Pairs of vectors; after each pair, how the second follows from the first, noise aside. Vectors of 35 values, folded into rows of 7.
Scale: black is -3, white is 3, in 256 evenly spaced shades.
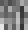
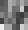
sign-scrambled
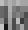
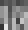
negated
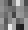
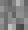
shrunk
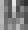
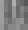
shrunk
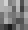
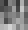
negated
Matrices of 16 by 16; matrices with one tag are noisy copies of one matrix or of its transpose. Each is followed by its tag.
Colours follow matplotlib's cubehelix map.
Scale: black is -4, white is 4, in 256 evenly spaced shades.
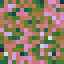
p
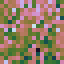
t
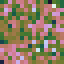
p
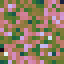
p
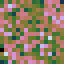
p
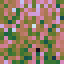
t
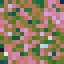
p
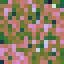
p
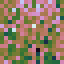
t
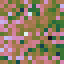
t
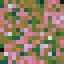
p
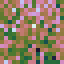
t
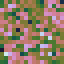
p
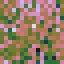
t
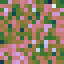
p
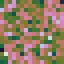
p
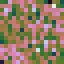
p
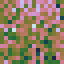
t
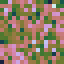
p
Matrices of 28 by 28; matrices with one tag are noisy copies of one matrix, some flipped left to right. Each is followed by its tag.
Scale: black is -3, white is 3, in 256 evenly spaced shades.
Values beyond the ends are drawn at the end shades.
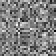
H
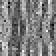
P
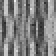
P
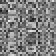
H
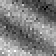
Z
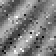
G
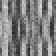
P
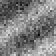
Z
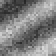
Z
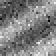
Z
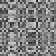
H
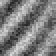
G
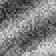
Z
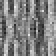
P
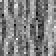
P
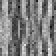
P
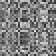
H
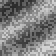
Z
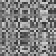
H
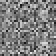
H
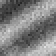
Z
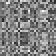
H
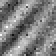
G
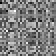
H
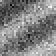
Z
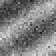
Z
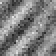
G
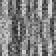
P
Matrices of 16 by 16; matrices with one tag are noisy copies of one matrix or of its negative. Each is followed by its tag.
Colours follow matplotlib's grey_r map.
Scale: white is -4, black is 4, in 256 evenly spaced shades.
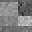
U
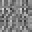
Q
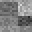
U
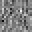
Q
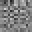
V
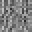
Q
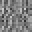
Q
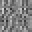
Q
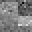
U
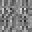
Q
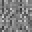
Q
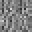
Q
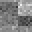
U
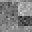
U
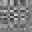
V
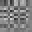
V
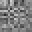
V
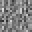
Q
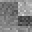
U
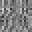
Q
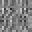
Q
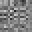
V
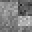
U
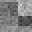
U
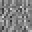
Q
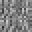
Q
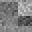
U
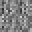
Q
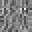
Q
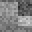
U
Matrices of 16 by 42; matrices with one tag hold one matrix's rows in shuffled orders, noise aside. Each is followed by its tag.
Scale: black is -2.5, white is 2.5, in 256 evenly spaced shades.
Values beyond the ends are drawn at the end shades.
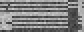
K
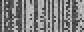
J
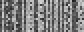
J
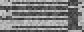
K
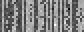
J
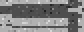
K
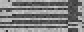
K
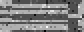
K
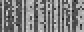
J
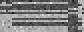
K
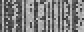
J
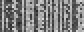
J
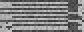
K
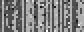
J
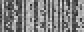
J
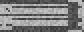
K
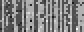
J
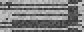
K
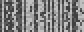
J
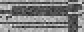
K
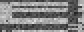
K
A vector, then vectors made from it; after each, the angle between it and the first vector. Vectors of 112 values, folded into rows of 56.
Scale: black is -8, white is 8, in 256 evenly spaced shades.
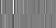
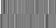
orthogonal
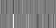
partly opposed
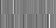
partly aligned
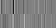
nearly opposite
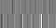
orthogonal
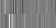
partly opposed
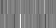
orthogonal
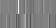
orthogonal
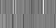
partly aligned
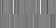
partly aligned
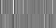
nearly parallel
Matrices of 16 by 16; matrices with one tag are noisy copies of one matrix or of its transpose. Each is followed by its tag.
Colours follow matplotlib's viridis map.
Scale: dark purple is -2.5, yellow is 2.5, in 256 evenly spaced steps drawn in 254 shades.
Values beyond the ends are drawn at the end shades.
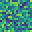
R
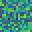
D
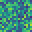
D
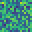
R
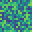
R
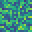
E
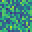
R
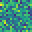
R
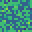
R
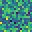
D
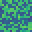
D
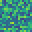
D
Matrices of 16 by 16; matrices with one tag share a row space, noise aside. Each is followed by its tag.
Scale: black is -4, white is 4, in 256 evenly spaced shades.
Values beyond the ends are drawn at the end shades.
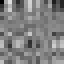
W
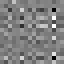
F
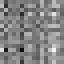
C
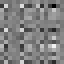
C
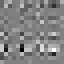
C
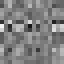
W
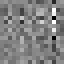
F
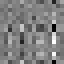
F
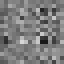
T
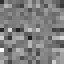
W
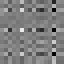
F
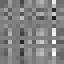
F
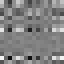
W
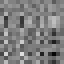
C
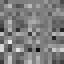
W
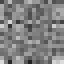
W
